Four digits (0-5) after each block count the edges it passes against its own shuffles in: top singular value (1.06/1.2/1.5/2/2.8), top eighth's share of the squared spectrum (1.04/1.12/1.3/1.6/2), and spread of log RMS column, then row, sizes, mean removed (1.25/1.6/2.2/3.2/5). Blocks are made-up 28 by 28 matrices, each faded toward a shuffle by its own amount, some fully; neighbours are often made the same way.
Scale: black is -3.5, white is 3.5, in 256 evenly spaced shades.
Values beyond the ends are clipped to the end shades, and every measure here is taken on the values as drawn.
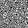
2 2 0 0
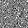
1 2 1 0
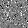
2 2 0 0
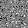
0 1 1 1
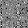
3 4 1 1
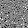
1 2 0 0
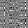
4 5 2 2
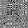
3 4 2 1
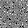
1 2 0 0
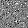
2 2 0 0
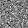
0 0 0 0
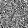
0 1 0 0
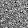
0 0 0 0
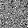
0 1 0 0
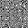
3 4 1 1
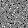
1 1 0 0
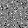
3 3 0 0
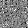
3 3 1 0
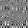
4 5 2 2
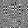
4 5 2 2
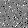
0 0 0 0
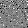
2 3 0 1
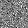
0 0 0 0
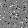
0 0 0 0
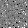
2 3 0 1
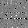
3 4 0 1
